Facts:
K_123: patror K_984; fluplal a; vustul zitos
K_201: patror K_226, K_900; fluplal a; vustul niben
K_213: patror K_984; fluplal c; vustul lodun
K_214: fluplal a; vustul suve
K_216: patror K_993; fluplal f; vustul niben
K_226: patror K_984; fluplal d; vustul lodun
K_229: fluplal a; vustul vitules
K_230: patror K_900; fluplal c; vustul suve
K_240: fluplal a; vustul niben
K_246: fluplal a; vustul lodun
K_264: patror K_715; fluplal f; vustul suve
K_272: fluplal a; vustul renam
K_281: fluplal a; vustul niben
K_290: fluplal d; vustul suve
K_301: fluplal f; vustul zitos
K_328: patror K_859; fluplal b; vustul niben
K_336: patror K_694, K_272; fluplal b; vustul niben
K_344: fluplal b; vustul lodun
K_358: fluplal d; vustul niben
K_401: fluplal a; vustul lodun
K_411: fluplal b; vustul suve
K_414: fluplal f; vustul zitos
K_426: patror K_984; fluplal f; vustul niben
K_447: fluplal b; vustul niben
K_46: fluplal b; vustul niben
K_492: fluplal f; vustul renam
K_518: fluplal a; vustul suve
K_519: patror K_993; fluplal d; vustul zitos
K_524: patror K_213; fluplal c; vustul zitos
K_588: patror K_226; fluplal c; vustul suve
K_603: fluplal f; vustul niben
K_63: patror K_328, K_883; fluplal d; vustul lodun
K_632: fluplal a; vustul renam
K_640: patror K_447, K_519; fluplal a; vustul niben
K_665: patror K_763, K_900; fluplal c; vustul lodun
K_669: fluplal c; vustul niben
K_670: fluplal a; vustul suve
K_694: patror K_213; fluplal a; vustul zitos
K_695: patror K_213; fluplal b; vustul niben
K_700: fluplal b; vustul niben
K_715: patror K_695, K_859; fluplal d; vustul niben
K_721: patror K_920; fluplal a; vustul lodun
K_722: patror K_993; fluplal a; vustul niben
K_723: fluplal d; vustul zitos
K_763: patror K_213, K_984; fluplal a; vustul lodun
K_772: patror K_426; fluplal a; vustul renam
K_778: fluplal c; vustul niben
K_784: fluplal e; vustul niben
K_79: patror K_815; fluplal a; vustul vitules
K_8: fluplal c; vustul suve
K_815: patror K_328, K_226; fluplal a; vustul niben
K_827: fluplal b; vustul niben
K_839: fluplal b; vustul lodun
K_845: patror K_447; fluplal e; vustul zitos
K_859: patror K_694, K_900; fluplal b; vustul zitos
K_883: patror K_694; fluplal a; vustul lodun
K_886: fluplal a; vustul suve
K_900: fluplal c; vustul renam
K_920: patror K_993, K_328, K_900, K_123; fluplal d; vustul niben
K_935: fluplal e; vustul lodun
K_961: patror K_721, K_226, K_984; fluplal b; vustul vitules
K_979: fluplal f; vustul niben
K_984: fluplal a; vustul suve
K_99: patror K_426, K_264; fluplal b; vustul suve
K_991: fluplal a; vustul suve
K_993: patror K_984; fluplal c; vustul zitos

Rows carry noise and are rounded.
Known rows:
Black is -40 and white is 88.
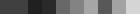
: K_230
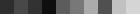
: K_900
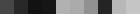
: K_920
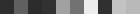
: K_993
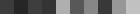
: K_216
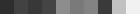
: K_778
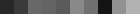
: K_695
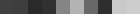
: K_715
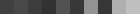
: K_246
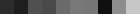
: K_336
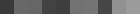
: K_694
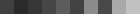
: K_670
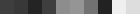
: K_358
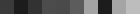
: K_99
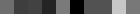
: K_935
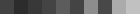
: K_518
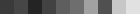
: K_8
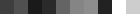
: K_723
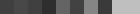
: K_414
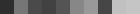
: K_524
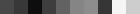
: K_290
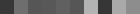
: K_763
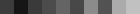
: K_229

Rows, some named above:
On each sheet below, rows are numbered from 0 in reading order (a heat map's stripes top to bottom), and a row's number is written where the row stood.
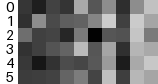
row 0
K_722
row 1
K_213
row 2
K_935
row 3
K_426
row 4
K_411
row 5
K_984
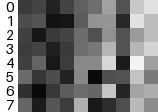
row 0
K_8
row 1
K_63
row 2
K_79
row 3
K_588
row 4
K_226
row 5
K_845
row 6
K_961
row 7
K_784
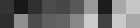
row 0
K_411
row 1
K_213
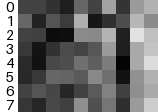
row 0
K_721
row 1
K_784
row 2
K_519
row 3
K_411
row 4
K_447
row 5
K_695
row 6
K_883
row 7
K_640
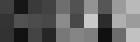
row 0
K_79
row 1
K_123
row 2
K_328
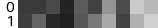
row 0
K_492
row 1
K_665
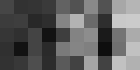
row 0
K_264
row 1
K_715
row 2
K_859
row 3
K_328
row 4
K_772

